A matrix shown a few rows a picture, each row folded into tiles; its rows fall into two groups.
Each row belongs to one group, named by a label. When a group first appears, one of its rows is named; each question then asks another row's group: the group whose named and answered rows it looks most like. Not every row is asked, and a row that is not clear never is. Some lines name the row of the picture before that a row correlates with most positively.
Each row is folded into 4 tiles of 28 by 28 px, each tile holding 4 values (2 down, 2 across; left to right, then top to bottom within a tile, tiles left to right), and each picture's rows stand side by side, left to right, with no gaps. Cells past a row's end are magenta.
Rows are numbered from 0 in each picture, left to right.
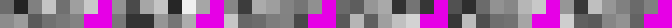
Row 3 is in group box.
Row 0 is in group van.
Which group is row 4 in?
van
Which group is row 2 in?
van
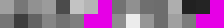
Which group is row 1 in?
box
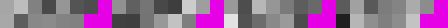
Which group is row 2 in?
van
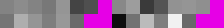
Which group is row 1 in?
box
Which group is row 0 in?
box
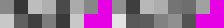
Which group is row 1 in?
van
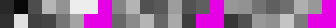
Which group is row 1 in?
box
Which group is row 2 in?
box
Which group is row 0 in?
van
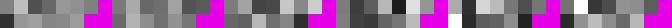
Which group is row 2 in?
box
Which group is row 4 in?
van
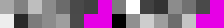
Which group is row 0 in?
van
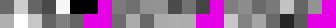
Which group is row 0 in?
box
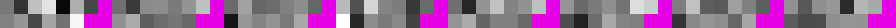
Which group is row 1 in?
van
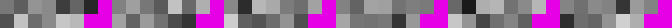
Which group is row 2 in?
van
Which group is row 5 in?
box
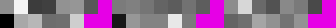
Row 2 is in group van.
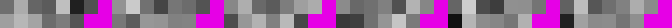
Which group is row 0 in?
box
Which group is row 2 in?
box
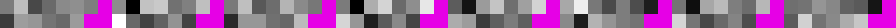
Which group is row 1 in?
van
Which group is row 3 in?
van
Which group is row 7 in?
box
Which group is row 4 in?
van
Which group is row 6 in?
van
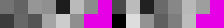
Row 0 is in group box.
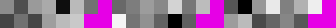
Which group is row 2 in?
van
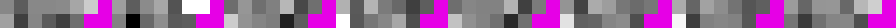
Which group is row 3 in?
van
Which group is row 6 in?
van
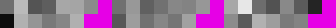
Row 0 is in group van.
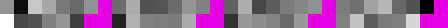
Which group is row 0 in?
van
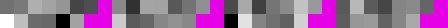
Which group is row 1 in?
van
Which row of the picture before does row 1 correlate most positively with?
0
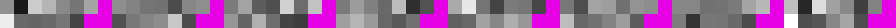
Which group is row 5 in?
van
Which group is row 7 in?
van
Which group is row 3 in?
box
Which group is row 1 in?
box
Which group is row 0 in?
van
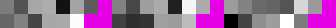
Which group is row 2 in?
box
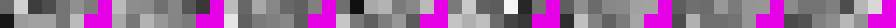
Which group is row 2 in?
van
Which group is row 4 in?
box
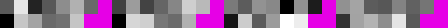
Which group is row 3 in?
box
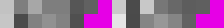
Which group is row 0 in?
van
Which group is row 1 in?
van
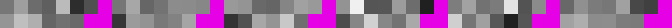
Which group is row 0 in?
box
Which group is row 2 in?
box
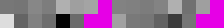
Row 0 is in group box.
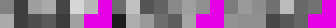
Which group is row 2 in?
box
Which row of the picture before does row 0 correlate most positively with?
0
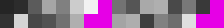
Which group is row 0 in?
van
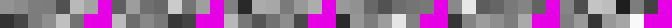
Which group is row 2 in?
van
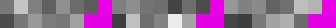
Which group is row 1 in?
box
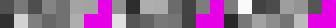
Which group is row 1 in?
van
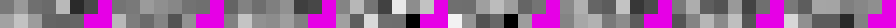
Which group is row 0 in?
box
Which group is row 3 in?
box
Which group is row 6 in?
box
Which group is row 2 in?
box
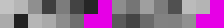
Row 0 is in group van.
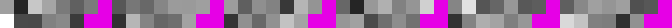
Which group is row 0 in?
van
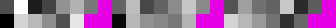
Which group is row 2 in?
box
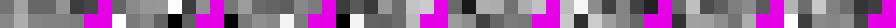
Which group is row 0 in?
box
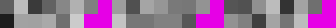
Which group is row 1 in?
van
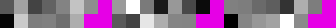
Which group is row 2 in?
box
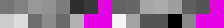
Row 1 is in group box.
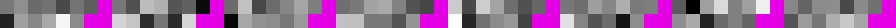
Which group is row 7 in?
box
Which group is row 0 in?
box
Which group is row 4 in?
van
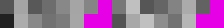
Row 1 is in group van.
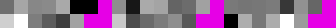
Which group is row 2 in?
box
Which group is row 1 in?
van
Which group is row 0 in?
box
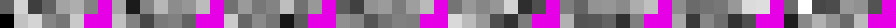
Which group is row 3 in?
van
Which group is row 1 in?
van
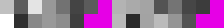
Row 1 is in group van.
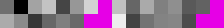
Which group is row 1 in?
van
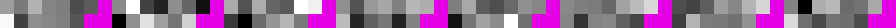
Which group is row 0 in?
van
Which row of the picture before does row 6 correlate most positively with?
0
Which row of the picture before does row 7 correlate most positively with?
0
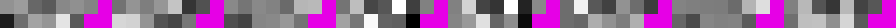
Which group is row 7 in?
box
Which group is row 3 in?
box
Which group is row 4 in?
box
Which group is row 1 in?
box
